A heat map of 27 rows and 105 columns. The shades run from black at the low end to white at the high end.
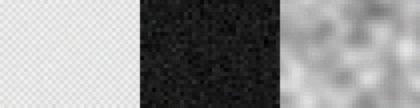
It is made of 1 by 3 panels. Panel 1,1: very high, checkered, faint in contrast. Panel 1,2: very low, fine-grained, faint in contrast. Panel 1,3: high, blotchy.
